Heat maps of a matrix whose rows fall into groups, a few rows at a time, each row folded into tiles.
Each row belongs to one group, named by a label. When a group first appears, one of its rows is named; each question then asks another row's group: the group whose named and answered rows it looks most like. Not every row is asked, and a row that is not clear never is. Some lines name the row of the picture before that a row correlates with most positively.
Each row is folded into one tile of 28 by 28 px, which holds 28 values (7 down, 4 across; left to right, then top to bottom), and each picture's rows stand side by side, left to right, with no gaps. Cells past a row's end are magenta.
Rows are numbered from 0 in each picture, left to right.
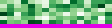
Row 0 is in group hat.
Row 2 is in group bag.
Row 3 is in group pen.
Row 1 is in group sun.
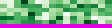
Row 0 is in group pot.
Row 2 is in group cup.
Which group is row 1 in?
sun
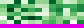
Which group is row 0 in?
bag
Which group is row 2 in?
sun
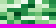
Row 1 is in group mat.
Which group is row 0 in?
cup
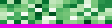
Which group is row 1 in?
pen
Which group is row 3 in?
pen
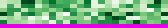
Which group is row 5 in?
pen
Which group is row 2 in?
bag
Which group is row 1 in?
mat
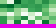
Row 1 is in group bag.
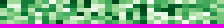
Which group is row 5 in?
sun
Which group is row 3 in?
mat
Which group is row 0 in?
mat
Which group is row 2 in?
pen
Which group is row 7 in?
bag
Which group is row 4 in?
cup
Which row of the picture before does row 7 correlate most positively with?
1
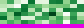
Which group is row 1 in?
mat
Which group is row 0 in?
cup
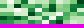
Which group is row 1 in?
sun
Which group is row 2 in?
pen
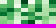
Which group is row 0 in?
hat
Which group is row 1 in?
hat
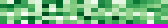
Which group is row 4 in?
pot
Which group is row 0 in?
bag
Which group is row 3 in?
pot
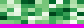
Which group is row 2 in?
hat
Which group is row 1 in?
mat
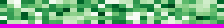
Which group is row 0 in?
mat
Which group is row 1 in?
cup
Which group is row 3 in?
bag
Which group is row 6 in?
mat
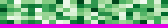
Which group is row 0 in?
sun
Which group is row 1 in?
sun
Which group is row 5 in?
hat
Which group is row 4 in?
cup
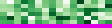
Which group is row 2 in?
pot
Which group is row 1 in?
mat
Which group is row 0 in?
pot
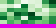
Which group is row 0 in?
cup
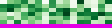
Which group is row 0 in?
bag
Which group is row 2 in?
hat
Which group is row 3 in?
pen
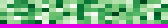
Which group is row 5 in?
cup
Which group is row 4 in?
hat
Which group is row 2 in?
mat
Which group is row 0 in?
pen
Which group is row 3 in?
cup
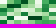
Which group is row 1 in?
pot
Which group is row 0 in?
pen
